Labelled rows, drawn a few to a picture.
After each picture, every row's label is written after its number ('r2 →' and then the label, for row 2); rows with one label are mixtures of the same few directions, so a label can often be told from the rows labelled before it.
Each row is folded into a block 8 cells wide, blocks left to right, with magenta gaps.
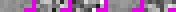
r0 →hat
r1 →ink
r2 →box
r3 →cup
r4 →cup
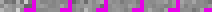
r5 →ink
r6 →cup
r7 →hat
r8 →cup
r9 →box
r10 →hat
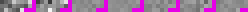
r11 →box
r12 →hat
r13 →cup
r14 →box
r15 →ink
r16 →ink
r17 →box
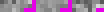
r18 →hat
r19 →cup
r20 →cup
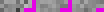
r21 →ink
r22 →cup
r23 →hat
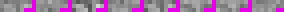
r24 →cup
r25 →hat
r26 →cup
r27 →hat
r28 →cup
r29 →cup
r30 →cup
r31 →ink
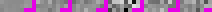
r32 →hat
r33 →hat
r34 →hat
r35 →ink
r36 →ink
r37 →ink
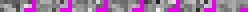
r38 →cup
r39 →ink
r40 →ink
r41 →cup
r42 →hat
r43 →ink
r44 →cup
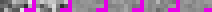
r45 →box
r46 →cup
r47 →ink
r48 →cup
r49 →hat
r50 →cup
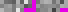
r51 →ink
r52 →ink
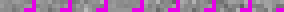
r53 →hat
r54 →hat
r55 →hat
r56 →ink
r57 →hat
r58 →hat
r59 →box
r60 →cup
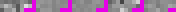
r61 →cup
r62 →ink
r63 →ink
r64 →hat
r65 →cup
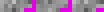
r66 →hat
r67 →hat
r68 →hat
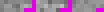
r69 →cup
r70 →box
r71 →hat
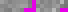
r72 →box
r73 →ink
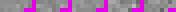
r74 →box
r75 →cup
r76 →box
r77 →box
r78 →ink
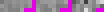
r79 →box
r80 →cup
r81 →hat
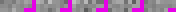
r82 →hat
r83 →hat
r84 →hat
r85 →ink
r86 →box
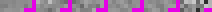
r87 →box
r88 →hat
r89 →box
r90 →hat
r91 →cup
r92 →ink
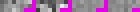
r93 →hat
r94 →cup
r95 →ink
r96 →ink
